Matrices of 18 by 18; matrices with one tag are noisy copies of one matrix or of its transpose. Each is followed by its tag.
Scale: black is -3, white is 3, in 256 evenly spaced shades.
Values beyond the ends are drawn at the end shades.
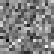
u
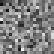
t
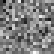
t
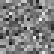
u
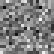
u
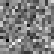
u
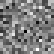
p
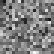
t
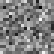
u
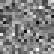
p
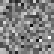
p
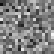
t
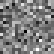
p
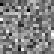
t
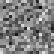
u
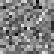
u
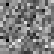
u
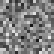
p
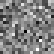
p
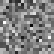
p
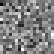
t
